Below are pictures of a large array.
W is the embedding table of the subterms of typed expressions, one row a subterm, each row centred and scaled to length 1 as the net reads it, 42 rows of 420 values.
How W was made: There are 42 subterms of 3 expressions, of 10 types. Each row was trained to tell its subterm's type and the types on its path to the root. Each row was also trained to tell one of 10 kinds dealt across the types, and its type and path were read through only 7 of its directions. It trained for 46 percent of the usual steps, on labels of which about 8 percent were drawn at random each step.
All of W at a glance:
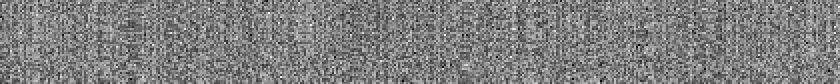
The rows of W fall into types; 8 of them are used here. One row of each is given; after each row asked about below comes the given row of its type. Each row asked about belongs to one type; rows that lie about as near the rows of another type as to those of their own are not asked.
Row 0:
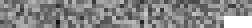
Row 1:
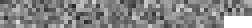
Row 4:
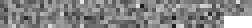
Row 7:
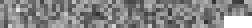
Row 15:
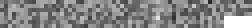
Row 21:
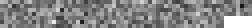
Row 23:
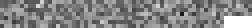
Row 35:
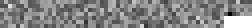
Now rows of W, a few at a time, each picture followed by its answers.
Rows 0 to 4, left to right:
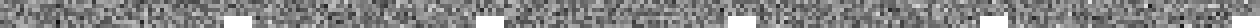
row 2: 35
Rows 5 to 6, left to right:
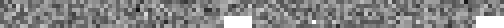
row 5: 35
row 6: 23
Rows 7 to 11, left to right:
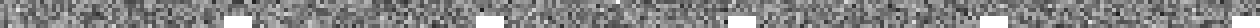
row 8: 0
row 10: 15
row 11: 23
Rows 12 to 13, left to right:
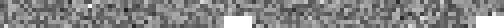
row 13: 0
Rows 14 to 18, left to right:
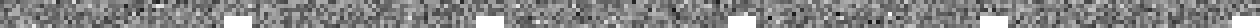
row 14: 1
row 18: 15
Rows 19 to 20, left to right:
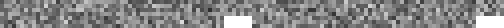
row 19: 1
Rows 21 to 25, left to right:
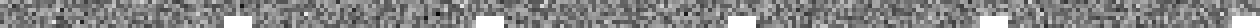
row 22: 15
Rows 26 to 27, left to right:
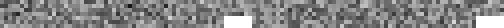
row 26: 15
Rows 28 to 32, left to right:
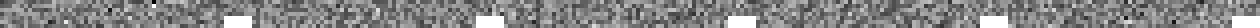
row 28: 23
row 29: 4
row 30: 35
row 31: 0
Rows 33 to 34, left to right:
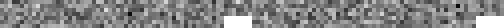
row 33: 0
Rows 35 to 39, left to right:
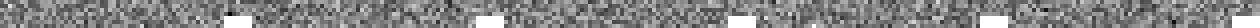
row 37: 4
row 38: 0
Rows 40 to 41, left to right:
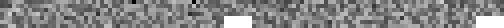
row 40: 23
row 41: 23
